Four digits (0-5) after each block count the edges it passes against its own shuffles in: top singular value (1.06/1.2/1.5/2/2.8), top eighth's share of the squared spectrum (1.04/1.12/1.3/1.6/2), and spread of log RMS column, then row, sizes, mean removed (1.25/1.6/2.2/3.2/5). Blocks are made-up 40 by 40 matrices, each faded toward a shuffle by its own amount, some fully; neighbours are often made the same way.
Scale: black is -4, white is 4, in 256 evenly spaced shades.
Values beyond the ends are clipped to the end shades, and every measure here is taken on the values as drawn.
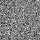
0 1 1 0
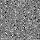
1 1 2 0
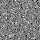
0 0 0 0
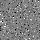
0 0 0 0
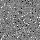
0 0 0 0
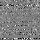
2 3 0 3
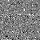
1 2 0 2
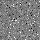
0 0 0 0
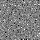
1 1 0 0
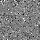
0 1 0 1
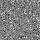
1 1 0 0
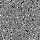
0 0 0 0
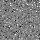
0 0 0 1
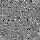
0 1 0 1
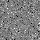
0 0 0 0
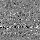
2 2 0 2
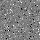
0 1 0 0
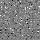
2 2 0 0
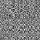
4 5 2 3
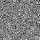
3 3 1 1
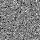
2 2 0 0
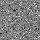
2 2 0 1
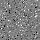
1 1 1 0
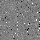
2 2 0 0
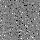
1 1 0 0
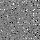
2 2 1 0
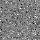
1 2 1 0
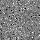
0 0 1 0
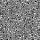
2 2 0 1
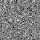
2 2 0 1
